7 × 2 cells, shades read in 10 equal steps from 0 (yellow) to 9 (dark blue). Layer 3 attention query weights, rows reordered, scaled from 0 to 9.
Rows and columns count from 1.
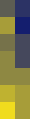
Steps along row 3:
up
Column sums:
24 41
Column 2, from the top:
8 9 7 7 4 3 3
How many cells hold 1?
0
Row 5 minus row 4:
0 -3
